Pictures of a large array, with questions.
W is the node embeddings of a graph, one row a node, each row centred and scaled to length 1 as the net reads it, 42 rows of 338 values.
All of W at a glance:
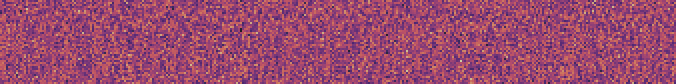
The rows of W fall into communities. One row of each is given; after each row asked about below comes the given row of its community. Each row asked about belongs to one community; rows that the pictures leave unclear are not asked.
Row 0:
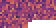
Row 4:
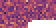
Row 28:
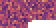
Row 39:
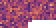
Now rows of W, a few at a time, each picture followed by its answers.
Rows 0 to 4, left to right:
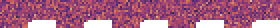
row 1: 4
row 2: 0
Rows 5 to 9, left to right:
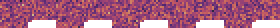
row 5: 4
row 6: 4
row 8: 28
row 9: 28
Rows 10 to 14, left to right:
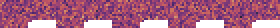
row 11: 39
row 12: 0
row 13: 0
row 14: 0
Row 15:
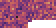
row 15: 0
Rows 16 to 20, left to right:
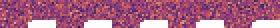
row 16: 28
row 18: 28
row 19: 28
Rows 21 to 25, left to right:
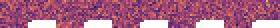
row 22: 4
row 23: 28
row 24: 0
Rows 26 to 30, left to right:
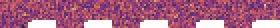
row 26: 0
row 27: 28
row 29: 4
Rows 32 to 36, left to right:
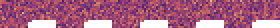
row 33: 28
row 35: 39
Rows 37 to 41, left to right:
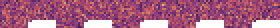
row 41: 39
